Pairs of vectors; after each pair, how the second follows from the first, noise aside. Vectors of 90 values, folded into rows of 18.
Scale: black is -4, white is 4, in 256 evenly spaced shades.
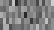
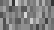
negated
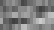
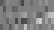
partly zeroed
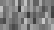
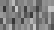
shuffled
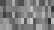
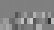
partly zeroed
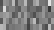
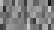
negated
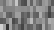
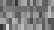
negated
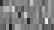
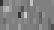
partly zeroed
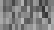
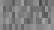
shrunk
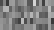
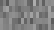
shrunk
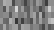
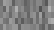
shrunk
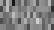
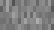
shrunk
